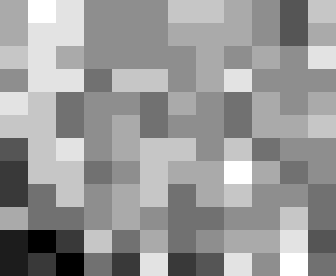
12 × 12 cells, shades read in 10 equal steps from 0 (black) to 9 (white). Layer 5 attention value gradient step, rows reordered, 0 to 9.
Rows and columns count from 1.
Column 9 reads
6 6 5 8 4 4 7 9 7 5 6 8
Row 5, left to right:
8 7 4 5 5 4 6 5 4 6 5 6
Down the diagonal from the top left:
6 8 6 4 5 4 7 6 7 5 8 4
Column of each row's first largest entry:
2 2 2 2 1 1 3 9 3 11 11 11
